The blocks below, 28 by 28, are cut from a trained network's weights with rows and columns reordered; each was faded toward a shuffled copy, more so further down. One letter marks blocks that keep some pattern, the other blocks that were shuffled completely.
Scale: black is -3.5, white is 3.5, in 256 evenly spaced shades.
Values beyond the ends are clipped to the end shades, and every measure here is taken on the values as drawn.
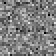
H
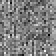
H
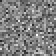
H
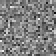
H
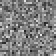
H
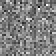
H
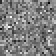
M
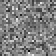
H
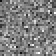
M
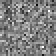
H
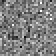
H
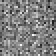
H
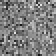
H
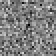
M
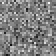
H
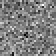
M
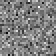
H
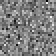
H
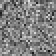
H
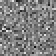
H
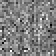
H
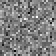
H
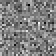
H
